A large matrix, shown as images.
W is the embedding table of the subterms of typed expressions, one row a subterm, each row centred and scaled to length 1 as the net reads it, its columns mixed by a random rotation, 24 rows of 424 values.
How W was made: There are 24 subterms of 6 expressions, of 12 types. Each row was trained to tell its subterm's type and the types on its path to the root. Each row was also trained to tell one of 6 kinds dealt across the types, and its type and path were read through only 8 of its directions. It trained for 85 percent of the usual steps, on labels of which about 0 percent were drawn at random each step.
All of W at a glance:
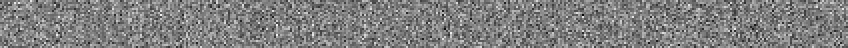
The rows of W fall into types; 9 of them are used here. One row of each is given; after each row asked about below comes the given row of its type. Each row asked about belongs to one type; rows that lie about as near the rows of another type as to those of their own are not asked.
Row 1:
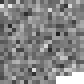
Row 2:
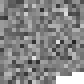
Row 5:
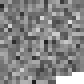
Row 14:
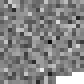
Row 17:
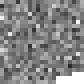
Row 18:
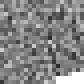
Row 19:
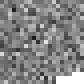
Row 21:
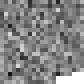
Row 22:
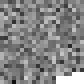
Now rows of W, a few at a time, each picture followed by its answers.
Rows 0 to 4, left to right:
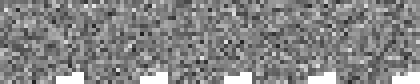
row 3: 14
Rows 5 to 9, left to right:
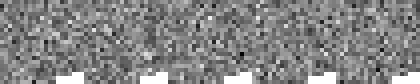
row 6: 21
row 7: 18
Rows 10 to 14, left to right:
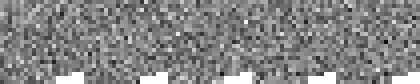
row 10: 18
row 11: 2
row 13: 17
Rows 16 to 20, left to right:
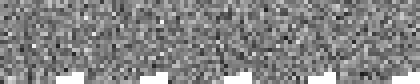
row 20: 1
